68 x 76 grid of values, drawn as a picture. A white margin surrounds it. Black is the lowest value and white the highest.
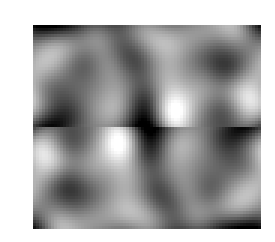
There is no overall slope. There are no lone odd cells. A half turn leaves it unchanged. The centre is the roughest part.
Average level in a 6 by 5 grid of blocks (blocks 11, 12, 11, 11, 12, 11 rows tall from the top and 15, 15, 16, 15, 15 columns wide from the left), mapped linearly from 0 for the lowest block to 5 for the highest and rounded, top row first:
22332
32233
03153
35130
33223
23322
